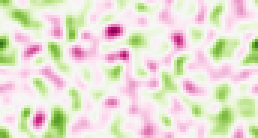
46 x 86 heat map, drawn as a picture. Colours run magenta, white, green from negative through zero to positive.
The texture is blotchy. The halves do not mirror each other. No lone cell stands out from its neighbours. Overall the values sit about 50% of the way up the scale. The values follow a bell shape.
